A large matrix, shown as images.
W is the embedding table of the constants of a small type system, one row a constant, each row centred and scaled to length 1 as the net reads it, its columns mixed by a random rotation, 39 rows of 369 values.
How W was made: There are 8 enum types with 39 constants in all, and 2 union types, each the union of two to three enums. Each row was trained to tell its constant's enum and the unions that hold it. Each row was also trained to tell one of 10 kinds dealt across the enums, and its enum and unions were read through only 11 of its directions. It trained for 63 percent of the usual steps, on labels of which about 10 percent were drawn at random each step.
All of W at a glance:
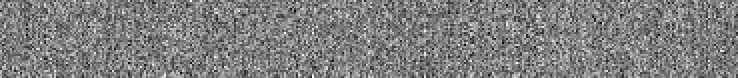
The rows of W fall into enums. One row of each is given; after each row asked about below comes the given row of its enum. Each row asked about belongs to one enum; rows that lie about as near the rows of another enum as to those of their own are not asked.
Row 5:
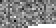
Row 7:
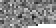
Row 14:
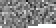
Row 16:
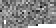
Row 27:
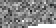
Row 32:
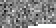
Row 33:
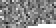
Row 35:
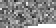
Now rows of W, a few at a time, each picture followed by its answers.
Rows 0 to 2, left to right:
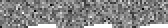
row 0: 27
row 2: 35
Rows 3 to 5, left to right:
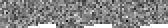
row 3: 35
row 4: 5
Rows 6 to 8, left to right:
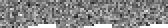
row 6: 5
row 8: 33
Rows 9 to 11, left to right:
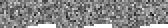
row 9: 35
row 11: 32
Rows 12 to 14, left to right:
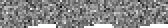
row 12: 14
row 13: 32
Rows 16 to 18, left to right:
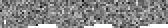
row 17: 14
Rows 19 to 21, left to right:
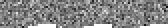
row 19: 35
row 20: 27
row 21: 27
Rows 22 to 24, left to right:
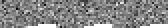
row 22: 16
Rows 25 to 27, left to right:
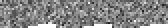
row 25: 32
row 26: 27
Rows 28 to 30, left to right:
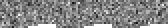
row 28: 5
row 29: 5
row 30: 32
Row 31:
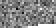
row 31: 16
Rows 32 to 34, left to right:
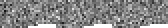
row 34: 5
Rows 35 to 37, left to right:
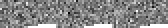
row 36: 16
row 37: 16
